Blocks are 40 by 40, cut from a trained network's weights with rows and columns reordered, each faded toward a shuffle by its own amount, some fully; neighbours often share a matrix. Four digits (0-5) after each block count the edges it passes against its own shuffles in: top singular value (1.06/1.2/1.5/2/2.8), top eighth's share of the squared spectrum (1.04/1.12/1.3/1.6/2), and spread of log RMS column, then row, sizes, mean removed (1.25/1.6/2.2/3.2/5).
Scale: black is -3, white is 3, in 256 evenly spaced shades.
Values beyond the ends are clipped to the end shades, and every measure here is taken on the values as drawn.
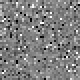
0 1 0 0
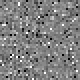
0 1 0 0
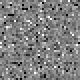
0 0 0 0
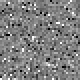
0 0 0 0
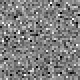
1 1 0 0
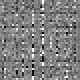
3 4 3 0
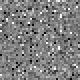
0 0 0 0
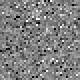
1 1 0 0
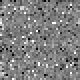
1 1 1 0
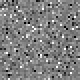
0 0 0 0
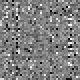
2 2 2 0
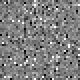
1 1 1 0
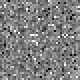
1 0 0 0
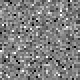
0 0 0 0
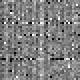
3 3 0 2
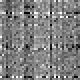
4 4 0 3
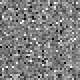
1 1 0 1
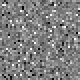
0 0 0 0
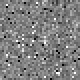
0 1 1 0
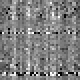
3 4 0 3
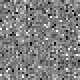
1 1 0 0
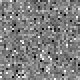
1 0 0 0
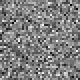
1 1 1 0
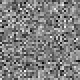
3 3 1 1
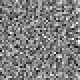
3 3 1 0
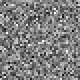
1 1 0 0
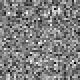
3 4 2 0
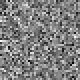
2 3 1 0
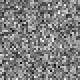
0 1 0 0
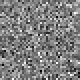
3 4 2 0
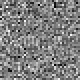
3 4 1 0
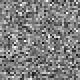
2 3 0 0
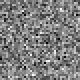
2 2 0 0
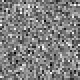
1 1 0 0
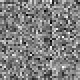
2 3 1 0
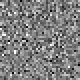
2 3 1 0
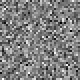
2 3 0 0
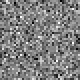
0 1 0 0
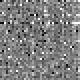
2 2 0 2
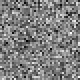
0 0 0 1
